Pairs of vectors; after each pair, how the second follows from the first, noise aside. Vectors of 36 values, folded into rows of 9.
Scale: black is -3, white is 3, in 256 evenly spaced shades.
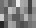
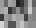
negated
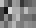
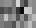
wrapped around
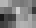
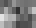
negated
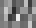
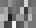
wrapped around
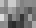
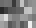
wrapped around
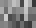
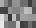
wrapped around
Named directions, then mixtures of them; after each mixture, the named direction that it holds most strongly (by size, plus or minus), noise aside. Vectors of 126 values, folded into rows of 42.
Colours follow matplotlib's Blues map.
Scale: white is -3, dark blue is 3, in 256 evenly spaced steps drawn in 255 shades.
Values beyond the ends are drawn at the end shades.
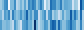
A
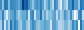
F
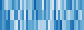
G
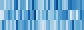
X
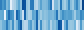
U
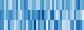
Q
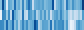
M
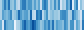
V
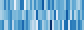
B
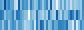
X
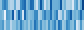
U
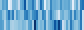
A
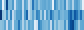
M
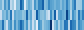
B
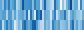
V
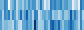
A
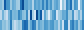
V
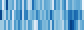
M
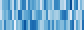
V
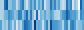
A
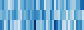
Q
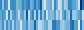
F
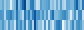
Q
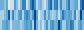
A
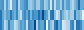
Q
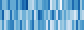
A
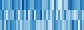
F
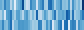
B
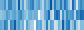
Q
